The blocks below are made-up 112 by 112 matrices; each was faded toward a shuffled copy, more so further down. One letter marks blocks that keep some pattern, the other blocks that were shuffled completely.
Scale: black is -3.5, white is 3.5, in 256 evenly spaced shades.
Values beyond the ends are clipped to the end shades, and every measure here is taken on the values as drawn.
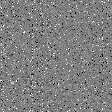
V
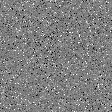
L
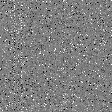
V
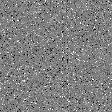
V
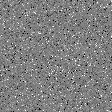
L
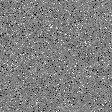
L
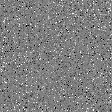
V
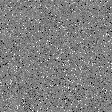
L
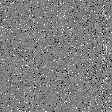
V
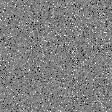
V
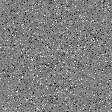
L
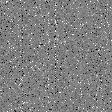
V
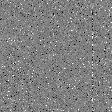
V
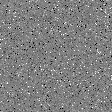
L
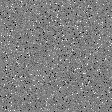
L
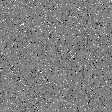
L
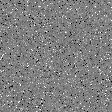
L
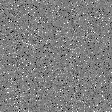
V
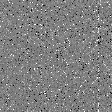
V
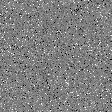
L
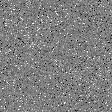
L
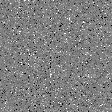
V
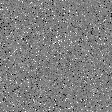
L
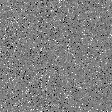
V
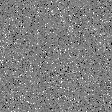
V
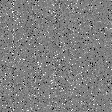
V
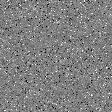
L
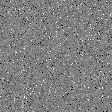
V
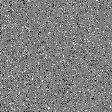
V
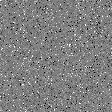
V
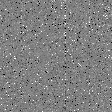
V
